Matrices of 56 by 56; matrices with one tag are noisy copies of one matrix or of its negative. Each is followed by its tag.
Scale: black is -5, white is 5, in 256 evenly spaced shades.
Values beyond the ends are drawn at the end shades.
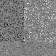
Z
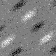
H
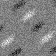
H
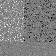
Z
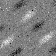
H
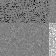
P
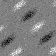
H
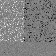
Z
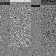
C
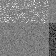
P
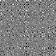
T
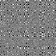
T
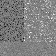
Z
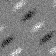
H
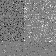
Z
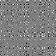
T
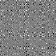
T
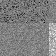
P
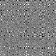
T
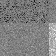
P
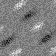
H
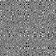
T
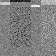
C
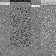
C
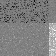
P
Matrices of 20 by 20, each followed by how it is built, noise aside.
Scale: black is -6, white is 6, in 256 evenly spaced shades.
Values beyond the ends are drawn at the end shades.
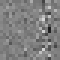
uneven columns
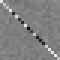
diagonal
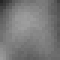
smooth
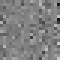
uneven columns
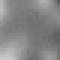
smooth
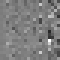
uneven columns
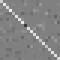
diagonal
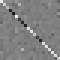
diagonal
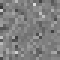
uneven columns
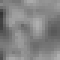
smooth
